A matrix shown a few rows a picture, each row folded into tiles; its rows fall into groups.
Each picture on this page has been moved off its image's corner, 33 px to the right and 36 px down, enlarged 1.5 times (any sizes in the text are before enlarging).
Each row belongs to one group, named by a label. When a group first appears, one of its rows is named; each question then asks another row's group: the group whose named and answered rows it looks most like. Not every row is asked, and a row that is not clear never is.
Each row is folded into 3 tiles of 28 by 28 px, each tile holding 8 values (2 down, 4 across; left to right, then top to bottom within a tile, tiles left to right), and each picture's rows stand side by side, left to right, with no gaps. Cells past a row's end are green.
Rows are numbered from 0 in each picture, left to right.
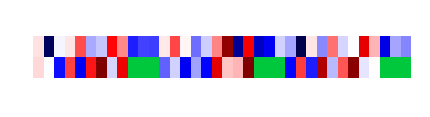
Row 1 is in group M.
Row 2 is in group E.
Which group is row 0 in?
E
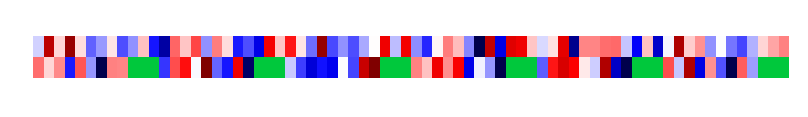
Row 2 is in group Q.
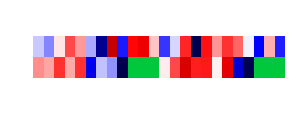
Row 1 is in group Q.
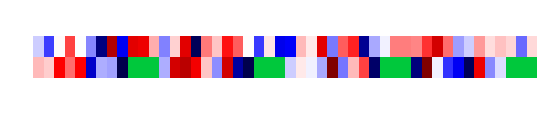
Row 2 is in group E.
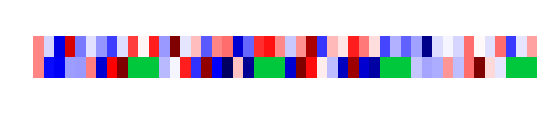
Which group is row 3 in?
E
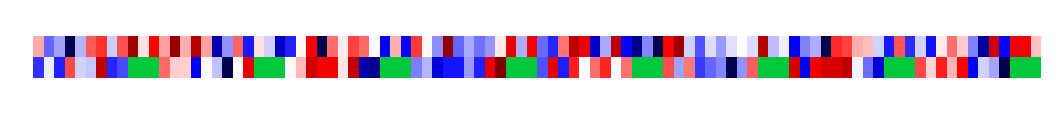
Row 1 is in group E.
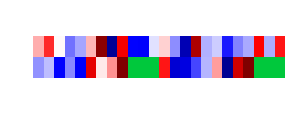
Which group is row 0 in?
M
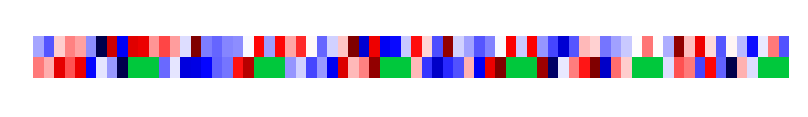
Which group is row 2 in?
M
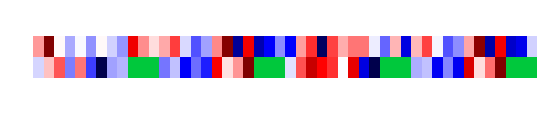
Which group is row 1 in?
M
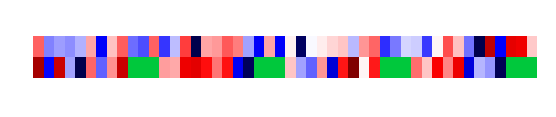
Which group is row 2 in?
E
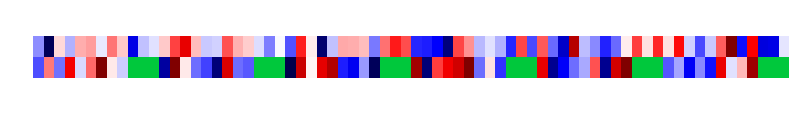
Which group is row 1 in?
Q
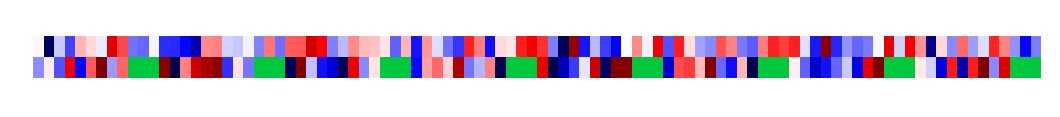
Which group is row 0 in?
E
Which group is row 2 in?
Q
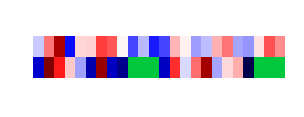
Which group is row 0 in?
Q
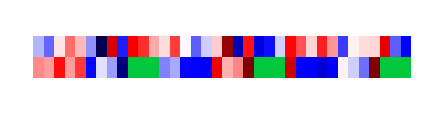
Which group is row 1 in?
M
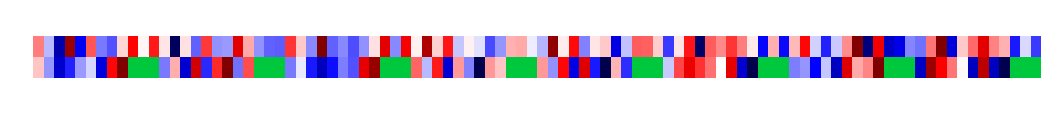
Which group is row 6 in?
M
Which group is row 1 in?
E
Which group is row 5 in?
Q
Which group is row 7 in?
Q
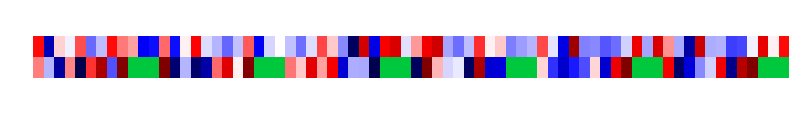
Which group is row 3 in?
Q
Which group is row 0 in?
E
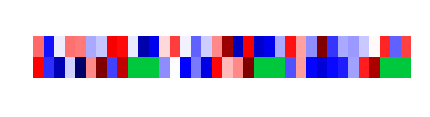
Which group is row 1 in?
M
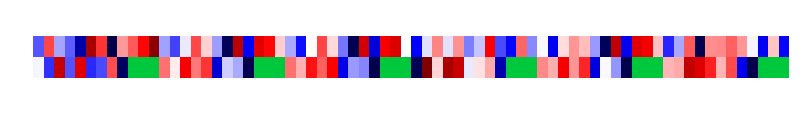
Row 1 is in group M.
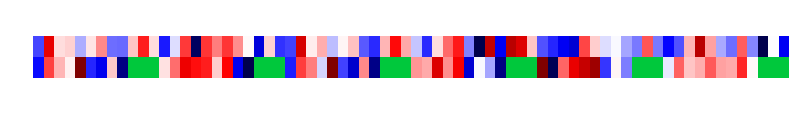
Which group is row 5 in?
E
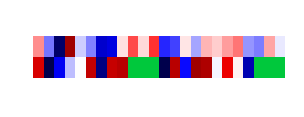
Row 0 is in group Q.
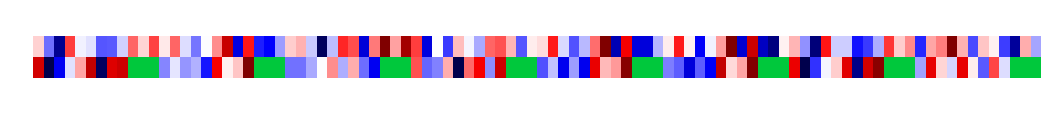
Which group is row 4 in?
M
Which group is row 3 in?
E
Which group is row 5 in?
M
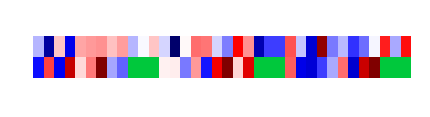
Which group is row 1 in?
E
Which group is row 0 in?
E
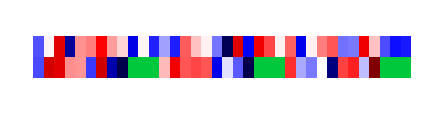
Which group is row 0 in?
Q
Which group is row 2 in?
E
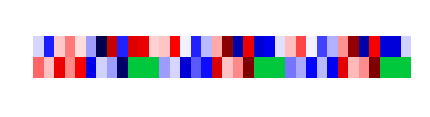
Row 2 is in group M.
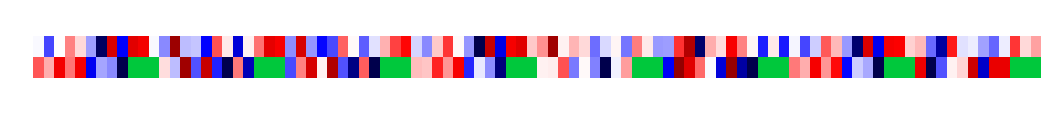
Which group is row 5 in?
Q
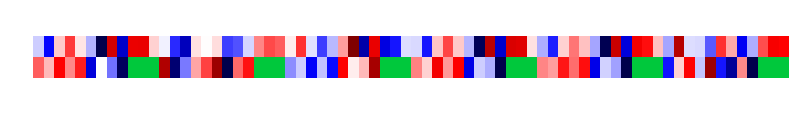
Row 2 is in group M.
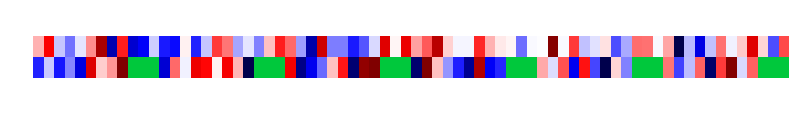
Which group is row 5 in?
E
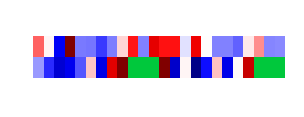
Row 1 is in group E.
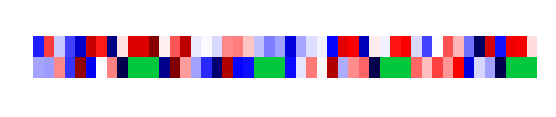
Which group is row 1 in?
Q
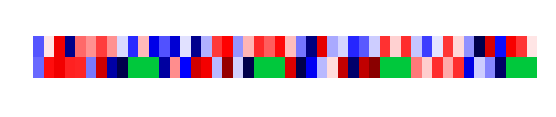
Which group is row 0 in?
Q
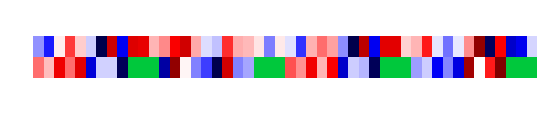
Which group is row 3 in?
M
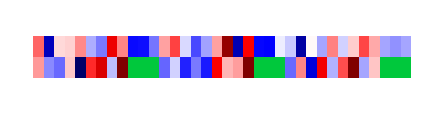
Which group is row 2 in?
E
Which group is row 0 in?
E
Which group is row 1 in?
M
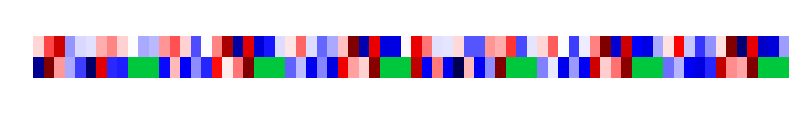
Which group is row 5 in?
M
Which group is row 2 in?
M
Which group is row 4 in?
M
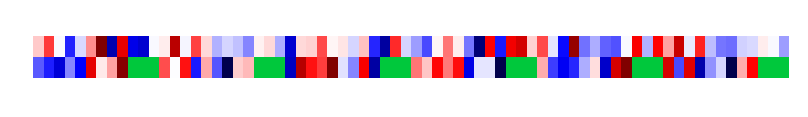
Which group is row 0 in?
M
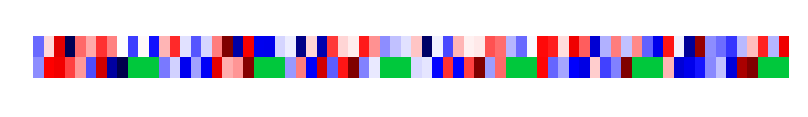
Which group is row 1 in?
M
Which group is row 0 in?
Q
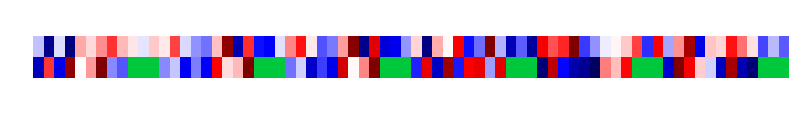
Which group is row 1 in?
M
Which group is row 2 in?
M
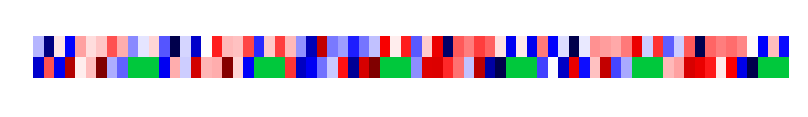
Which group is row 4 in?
E
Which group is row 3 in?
Q
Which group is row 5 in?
Q
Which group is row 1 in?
E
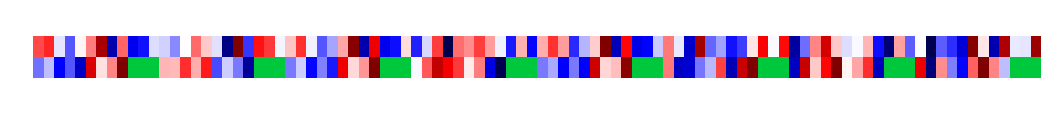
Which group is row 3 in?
Q
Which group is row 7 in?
E
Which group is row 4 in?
M
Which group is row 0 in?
M
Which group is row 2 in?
M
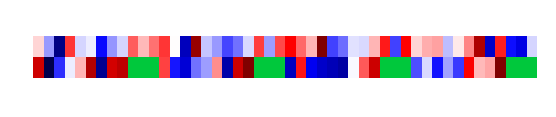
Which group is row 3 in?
M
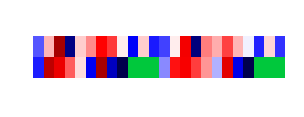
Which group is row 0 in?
Q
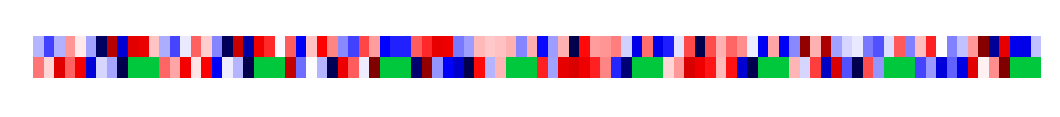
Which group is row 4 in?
Q
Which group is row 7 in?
M
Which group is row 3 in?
Q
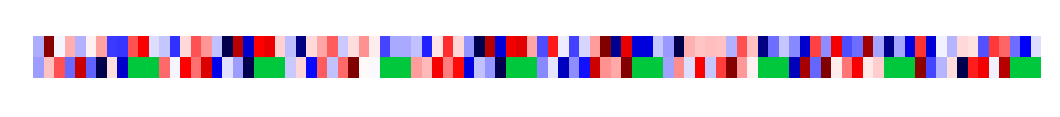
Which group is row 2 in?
E
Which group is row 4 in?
M
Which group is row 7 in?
E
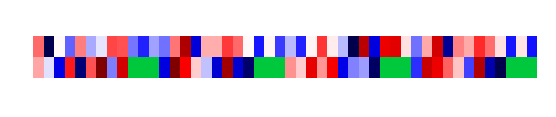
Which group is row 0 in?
E
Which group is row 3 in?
Q
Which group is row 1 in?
Q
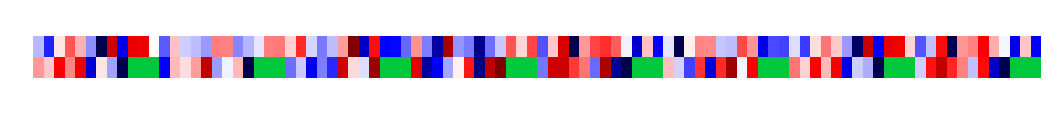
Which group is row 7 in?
Q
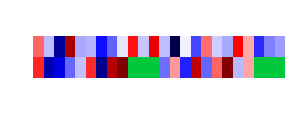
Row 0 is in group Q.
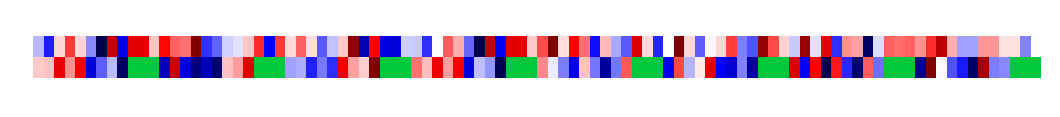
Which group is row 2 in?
M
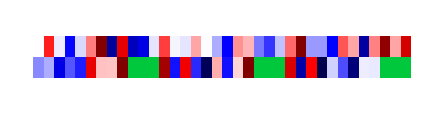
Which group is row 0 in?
M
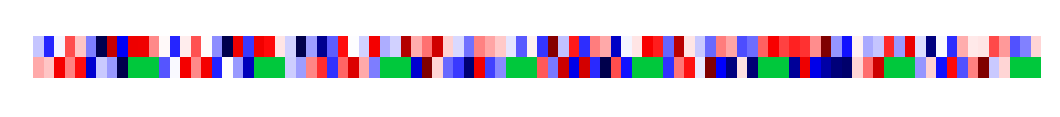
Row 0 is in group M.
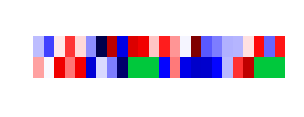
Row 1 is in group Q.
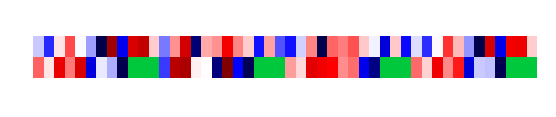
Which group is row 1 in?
Q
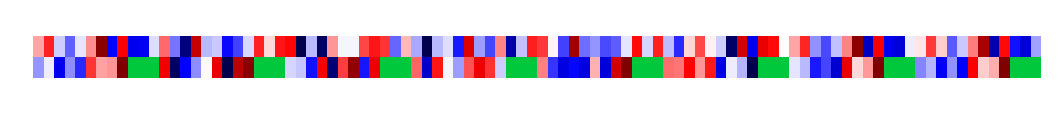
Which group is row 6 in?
M
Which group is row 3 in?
E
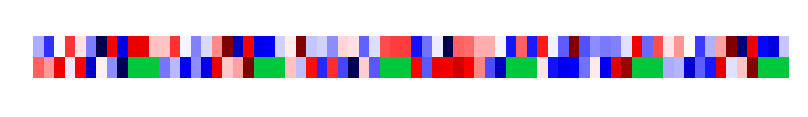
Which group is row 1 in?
M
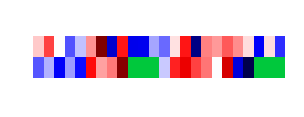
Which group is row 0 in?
M
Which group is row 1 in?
Q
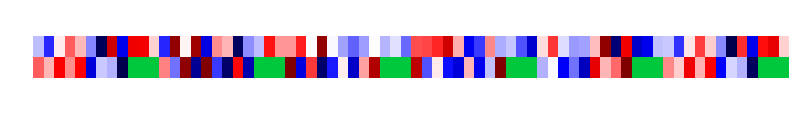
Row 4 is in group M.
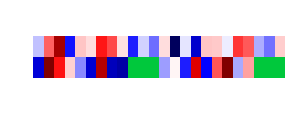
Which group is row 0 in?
Q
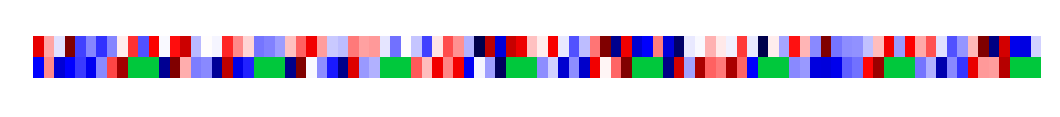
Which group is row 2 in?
Q
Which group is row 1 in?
Q
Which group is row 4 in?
M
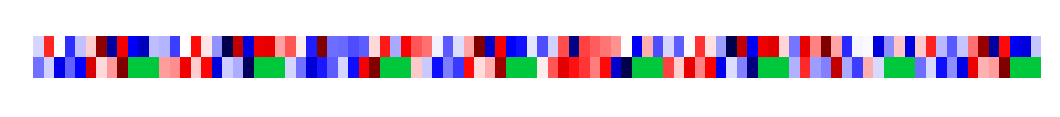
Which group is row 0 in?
M
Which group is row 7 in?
M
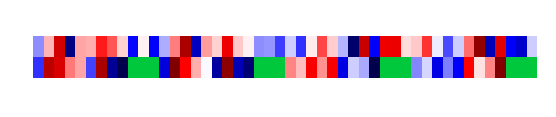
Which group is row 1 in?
Q
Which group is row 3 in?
M
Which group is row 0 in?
Q
